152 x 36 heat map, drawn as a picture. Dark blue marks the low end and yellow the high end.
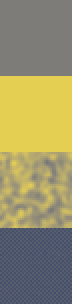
The table splits into 4 rows of 1 panel. Panel 1,1: middling, flat. Panel 2,1: very high, flat. Panel 3,1: high, blotchy. Panel 4,1: low, checkered, faint in contrast.
